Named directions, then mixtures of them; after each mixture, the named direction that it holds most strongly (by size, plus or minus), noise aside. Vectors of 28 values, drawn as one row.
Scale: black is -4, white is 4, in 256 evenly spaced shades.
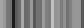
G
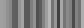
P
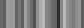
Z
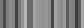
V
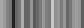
G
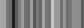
G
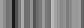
G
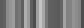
Z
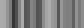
P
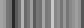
G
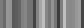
Z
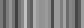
V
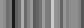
G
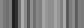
G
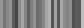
P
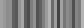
P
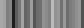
G
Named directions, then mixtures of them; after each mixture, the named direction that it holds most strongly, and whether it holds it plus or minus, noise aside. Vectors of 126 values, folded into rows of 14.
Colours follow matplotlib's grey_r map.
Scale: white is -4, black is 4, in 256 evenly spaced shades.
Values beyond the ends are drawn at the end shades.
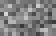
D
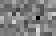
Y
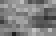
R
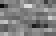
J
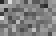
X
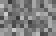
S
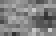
R, plus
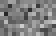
D, minus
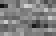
J, plus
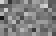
X, minus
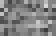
X, minus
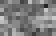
R, minus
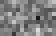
Y, plus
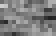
R, plus
